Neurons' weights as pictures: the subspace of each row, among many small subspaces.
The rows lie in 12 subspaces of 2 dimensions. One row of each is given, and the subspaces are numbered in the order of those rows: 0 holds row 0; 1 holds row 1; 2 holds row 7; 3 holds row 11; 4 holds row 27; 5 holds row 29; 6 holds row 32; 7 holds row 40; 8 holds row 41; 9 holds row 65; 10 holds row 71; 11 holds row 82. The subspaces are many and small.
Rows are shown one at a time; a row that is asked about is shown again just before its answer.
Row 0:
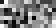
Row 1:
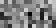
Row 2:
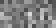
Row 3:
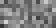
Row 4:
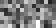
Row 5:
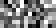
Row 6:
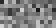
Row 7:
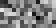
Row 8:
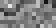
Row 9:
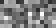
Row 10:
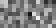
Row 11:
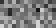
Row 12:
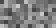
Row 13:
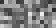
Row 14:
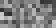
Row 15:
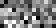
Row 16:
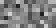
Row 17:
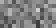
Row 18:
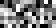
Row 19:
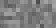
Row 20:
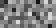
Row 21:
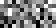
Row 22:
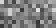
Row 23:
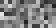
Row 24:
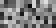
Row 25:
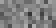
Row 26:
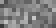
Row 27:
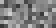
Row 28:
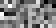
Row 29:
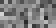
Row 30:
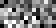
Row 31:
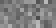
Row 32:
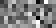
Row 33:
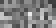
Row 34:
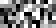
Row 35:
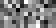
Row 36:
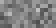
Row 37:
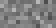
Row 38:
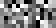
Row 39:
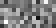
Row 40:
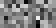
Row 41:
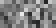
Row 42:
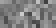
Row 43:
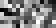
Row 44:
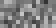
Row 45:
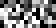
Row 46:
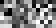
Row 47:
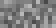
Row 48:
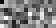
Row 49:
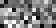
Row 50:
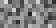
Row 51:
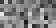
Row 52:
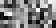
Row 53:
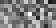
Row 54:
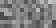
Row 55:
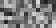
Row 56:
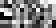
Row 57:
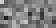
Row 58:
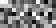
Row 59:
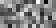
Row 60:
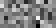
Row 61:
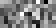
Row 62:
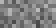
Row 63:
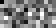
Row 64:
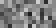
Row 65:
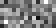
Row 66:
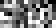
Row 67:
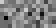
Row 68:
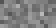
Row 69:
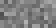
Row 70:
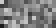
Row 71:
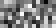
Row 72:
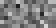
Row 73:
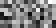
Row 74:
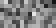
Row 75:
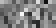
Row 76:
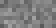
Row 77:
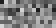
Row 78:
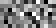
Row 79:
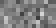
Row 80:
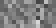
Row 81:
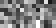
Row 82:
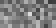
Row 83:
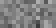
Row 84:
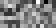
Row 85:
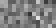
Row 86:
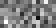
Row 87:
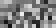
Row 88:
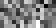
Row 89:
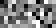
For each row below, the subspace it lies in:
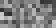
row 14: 11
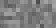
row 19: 1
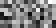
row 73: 11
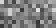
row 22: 3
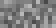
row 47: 10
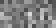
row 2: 1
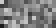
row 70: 0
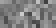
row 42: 8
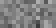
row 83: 2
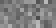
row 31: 2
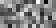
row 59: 1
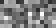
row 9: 9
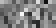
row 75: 8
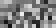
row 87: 10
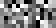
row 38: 7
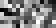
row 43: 2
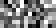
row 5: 7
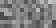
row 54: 11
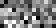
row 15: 4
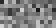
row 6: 3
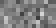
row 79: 9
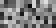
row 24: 10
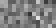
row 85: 6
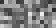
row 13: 9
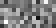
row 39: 9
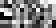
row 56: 11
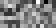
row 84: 1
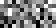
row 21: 3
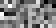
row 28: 5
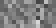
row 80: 6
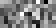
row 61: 8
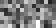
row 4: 2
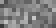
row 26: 0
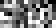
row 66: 8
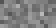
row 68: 4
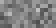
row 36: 10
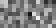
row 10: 6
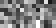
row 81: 2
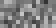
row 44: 10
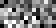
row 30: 4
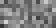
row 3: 9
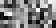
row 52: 8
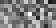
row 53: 11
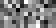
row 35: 7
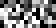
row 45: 4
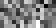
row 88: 6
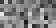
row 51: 5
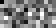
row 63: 0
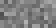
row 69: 5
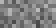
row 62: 3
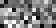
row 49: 4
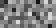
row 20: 7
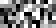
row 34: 8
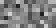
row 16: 4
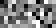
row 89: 6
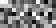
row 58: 2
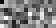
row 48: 0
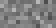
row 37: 7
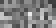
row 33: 1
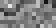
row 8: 5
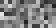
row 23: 5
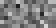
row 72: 4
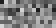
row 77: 3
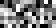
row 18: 5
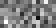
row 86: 9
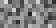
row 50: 7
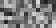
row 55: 8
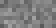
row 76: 4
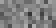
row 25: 1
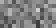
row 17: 3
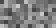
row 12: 4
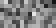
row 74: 6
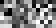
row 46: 10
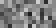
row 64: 1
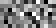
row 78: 11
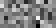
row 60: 7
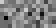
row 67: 0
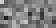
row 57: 0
